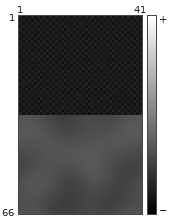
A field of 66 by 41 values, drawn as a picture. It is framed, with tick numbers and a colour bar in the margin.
It is made of 2 by 1 panels. Panel 1,1: very low, checkered, faint in contrast. Panel 2,1: low, smooth, faint in contrast.
